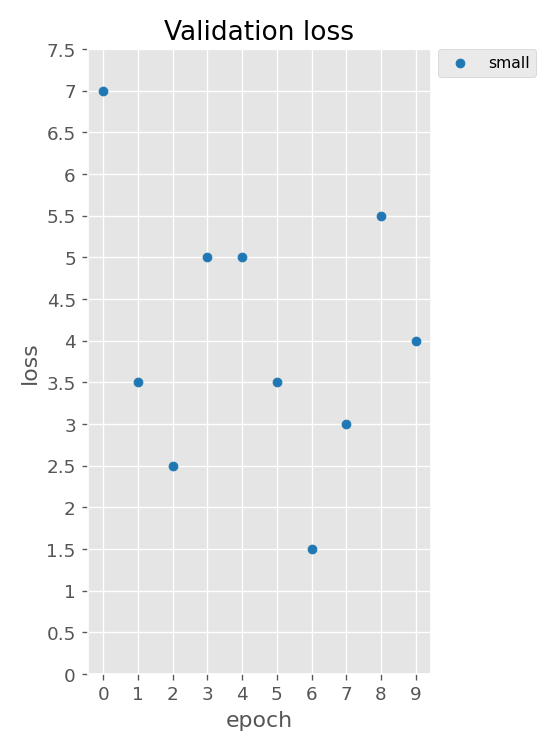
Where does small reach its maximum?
0
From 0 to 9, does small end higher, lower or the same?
lower
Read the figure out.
Title: Validation loss
x-axis: epoch, ticks 0 1 2 3 4 5 6 7 8 9
y-axis: loss, ticks 0 0.5 1 1.5 2 2.5 3 3.5 4 4.5 5 5.5 6 6.5 7 7.5
Legend: small
Values:
small: 7 3.5 2.5 5 5 3.5 1.5 3 5.5 4
